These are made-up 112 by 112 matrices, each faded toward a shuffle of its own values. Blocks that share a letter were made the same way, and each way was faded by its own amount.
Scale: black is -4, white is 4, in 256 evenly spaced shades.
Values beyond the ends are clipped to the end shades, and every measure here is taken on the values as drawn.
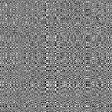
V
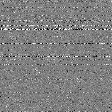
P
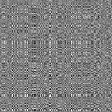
V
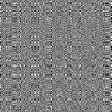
V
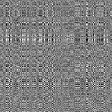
V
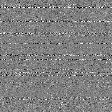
P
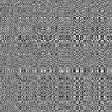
V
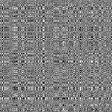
V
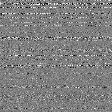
P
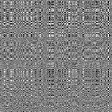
V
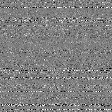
P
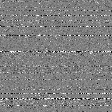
P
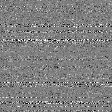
P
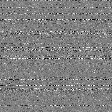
P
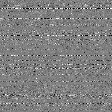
P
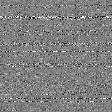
P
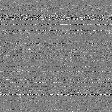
P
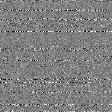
P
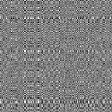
V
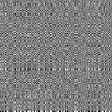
V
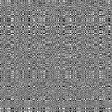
V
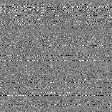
P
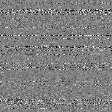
P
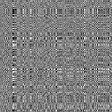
V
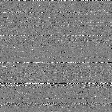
P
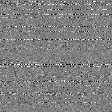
P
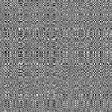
V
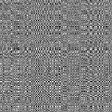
V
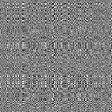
V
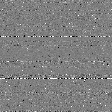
P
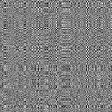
V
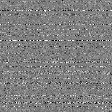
P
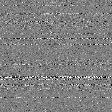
P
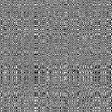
V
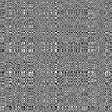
V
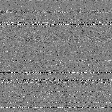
P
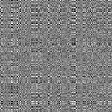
V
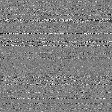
P
